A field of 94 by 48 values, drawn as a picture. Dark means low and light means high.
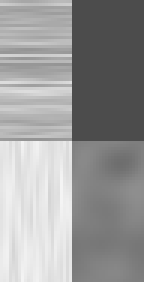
It is made of 2 by 2 panels. Panel 1,1: high, streaked across. Panel 1,2: low, flat. Panel 2,1: very high, streaked downward, faint in contrast. Panel 2,2: middling, smooth, faint in contrast.
